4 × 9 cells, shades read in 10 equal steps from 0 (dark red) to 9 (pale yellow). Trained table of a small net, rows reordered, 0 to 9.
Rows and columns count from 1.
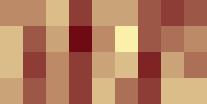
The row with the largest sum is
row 4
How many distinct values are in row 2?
7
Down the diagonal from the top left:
5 3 5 2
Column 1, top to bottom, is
5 7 7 6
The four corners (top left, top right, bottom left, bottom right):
5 3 6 7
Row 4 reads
6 3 5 2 7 4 2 7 7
